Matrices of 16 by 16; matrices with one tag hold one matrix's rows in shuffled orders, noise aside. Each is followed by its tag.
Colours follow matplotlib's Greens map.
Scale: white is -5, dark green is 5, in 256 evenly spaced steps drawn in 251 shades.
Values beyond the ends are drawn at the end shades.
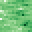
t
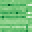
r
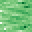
t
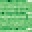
r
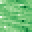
t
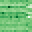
r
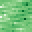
t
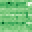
r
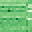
r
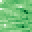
t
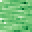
t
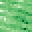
t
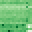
r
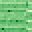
r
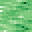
t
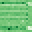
r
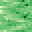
t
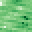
t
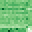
r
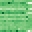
r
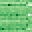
r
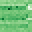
r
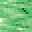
t
